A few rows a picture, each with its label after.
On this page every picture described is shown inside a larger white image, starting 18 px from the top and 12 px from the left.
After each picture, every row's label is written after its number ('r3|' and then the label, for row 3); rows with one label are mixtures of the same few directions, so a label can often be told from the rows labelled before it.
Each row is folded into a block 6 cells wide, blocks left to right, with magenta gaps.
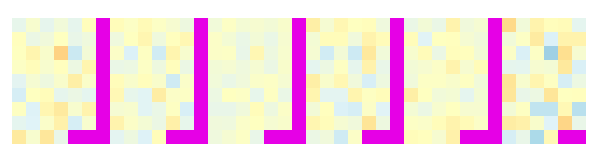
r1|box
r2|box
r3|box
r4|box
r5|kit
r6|box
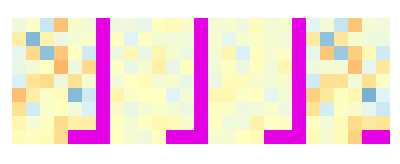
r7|kit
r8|kit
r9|kit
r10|kit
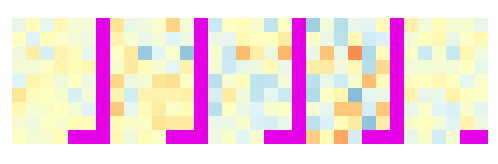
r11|kit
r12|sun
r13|sun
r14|box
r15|box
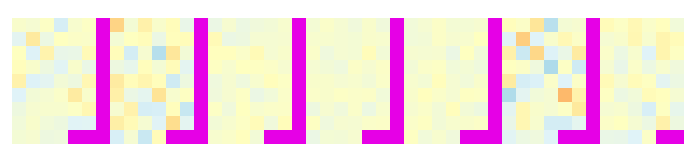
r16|kit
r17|box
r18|box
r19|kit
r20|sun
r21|kit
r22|box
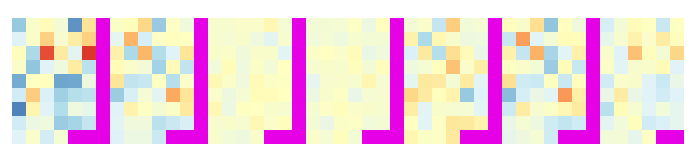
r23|sun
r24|kit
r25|sun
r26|box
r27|kit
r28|kit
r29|sun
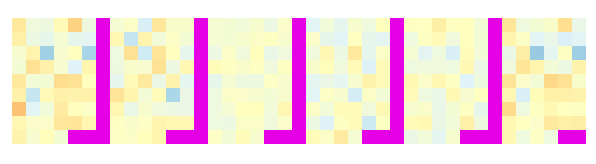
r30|sun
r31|kit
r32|box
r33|box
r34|box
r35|sun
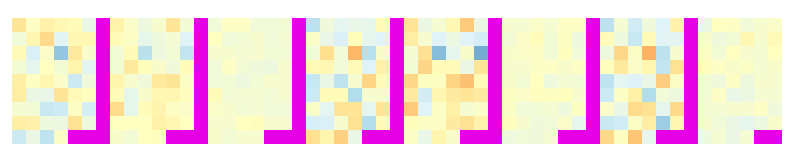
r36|box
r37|sun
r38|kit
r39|box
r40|sun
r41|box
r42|box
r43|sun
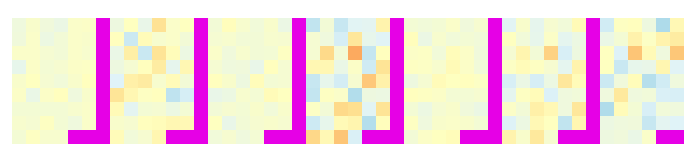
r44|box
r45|kit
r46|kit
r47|box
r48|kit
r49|box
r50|sun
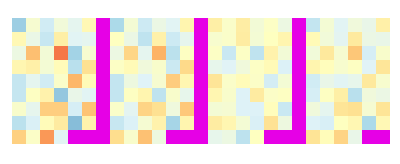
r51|box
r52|box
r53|box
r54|box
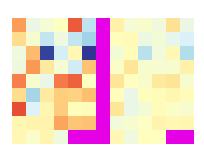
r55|sun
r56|sun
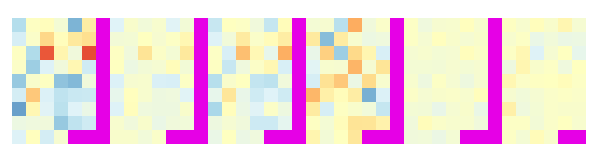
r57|sun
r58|sun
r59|sun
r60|kit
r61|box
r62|sun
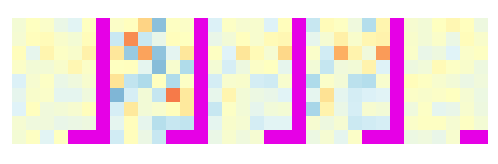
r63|sun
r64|kit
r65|sun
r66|sun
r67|box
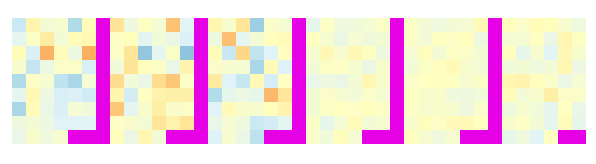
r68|sun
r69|sun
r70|kit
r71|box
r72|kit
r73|box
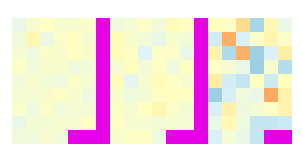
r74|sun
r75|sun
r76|kit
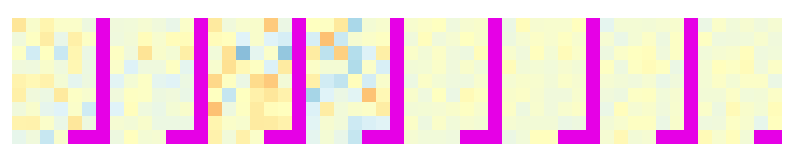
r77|box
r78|sun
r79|sun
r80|kit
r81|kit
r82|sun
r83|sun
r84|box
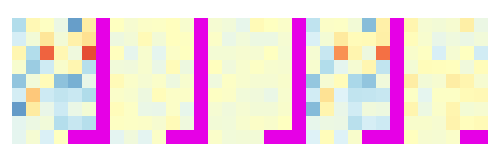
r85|sun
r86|box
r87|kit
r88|sun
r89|sun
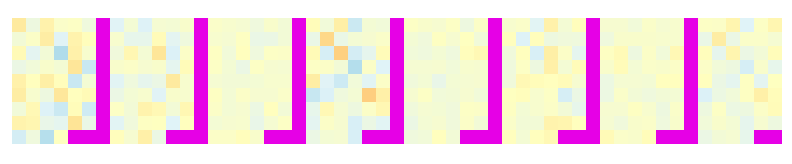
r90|box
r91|box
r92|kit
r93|kit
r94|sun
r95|kit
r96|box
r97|kit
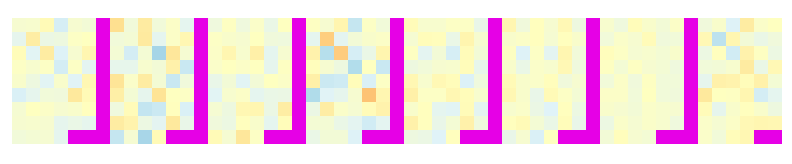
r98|kit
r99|box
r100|box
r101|kit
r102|box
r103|box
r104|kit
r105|kit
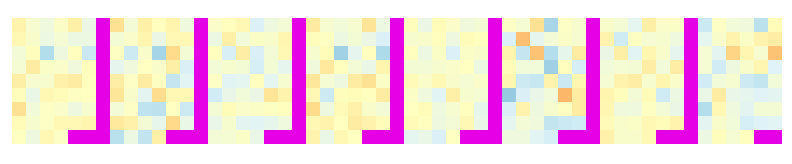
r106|sun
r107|box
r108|kit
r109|sun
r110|box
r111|kit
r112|kit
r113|sun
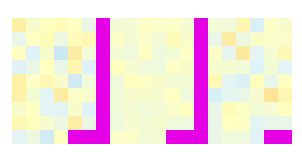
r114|box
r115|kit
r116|kit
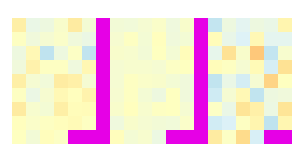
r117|sun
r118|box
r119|box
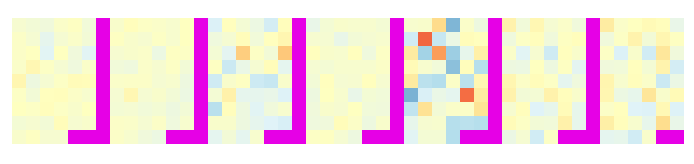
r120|sun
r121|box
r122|sun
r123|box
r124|kit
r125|box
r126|box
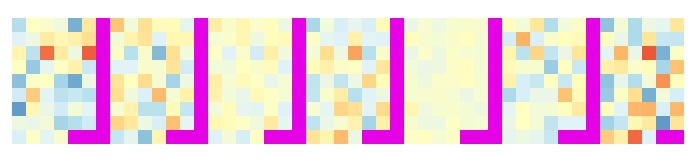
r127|sun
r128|box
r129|box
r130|box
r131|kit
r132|kit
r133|box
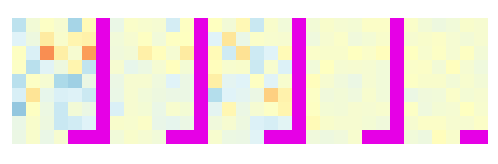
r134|sun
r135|sun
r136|kit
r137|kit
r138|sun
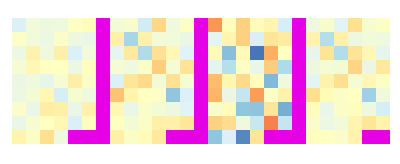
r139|box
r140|kit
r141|box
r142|kit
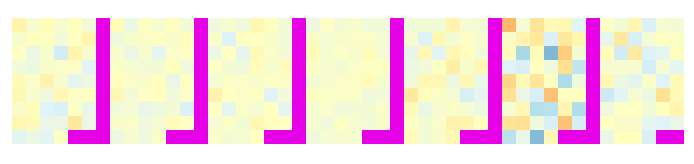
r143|box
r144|box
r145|kit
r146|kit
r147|kit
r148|box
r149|kit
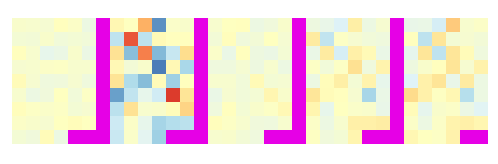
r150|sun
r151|kit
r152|kit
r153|kit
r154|kit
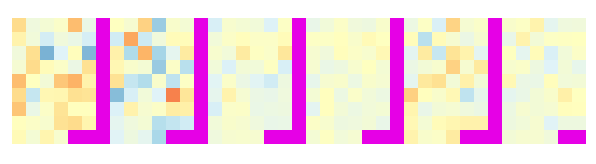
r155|sun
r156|kit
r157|sun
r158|sun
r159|kit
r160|kit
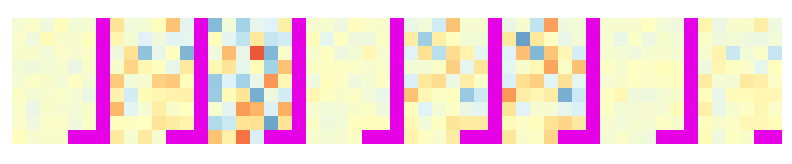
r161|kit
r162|sun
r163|box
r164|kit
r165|kit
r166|kit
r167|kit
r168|sun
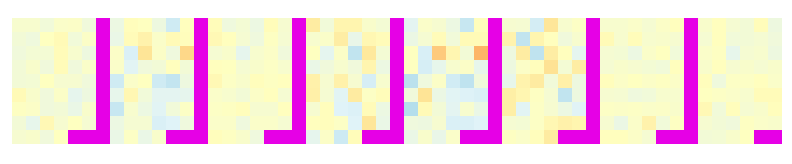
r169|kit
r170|sun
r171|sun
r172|box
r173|sun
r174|kit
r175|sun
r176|sun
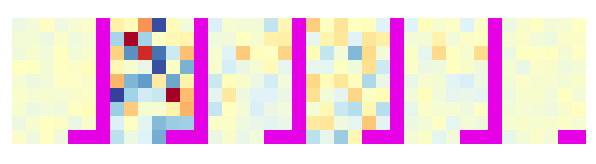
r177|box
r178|kit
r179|sun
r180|box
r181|sun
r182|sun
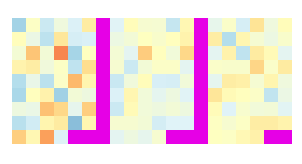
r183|box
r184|sun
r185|kit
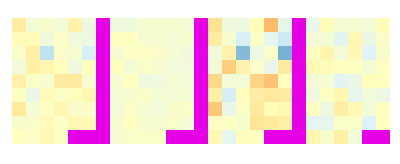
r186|sun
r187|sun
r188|sun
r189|box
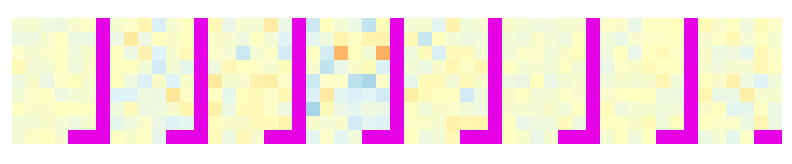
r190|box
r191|kit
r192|sun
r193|sun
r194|kit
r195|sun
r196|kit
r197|box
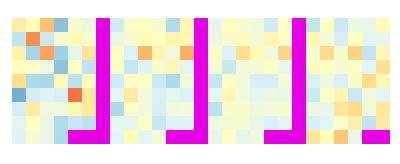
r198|kit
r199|sun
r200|sun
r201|box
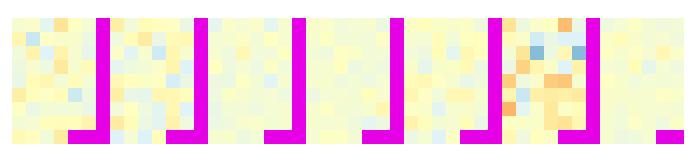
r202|kit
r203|box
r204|sun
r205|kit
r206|box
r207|sun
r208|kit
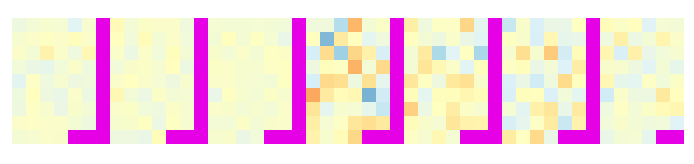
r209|sun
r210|box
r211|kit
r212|kit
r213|sun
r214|box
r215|kit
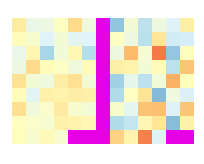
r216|sun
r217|box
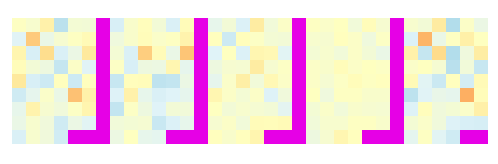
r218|kit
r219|sun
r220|kit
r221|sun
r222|kit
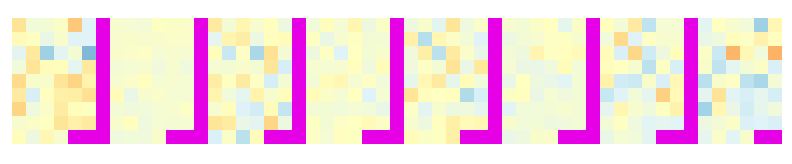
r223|sun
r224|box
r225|box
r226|kit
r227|kit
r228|sun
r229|kit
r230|sun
